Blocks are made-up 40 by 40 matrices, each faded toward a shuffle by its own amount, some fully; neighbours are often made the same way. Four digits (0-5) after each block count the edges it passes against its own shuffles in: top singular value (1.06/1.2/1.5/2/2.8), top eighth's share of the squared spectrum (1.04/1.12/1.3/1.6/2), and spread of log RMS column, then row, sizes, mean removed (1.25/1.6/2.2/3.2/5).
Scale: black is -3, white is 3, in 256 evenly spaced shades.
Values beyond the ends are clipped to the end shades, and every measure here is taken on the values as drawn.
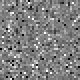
0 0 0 0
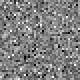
0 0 0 0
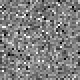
0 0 1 0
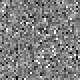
0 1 0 0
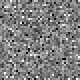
0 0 0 0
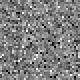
0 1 0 0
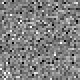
0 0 0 0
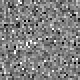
1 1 0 0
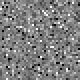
0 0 0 0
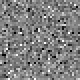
2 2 0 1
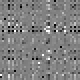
4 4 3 2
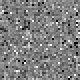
1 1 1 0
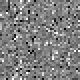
0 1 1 0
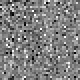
1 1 2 0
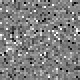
0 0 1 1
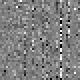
3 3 3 0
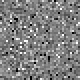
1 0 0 0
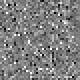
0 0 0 0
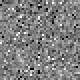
1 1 1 0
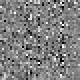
1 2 3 0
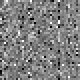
1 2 2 0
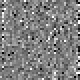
2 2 2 0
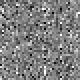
1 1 2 0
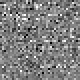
1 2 0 2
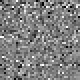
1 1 0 2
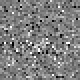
1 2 0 2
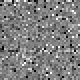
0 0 0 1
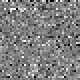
1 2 0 3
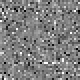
1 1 0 1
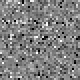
1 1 0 1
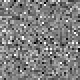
0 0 0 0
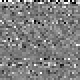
2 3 0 3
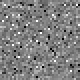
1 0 0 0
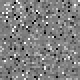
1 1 0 0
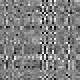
4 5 3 3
